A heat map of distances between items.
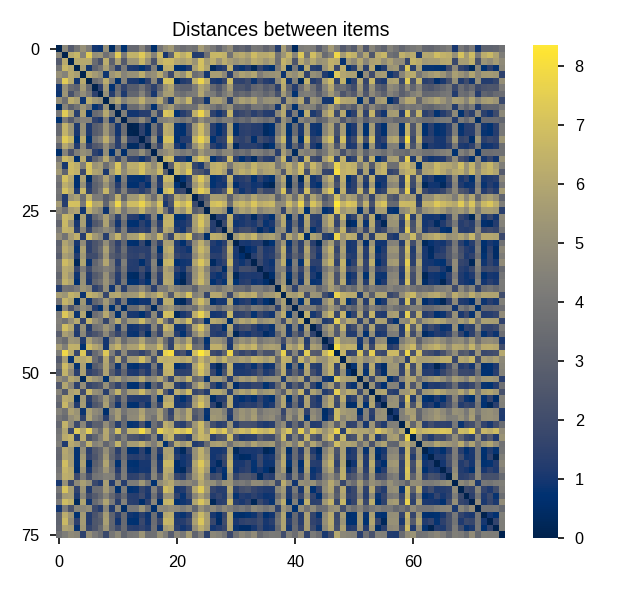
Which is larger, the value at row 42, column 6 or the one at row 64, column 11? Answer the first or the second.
the first
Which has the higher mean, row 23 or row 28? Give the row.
23
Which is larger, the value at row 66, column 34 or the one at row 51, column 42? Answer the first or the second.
the second
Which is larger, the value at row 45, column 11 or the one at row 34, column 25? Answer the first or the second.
the second
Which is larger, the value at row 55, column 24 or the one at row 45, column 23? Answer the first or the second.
the first
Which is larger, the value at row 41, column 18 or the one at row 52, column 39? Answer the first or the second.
the first
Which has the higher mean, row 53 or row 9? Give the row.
53
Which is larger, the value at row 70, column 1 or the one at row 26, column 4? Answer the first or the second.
the first
